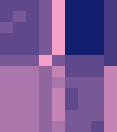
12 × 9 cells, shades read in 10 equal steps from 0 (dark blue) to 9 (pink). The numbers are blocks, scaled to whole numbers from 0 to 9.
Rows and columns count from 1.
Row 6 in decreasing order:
9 4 4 4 4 3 3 3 2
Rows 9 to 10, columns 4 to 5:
5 7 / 5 7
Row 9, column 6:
3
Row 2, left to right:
3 4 3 4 9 0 0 0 2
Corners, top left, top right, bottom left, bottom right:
3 2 6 7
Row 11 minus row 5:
3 3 3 1 -2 4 4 4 5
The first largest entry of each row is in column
5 5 5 5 5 4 5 9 5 5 5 9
